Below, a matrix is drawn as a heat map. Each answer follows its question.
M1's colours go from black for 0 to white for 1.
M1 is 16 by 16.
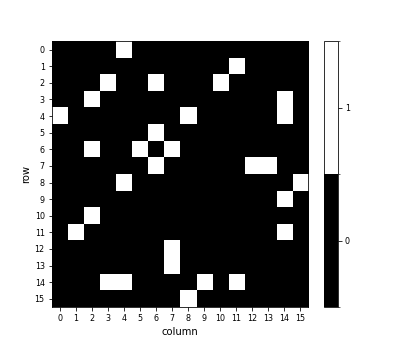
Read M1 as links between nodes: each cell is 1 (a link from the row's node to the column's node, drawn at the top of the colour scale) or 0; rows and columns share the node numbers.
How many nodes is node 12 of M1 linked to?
1
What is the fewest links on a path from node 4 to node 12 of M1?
6
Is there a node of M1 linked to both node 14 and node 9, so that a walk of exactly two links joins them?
no
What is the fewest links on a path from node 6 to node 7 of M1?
1
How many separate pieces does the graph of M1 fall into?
1
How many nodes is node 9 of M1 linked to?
1
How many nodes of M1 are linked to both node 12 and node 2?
0
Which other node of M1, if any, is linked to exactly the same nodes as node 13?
node 12
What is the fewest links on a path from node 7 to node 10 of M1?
3
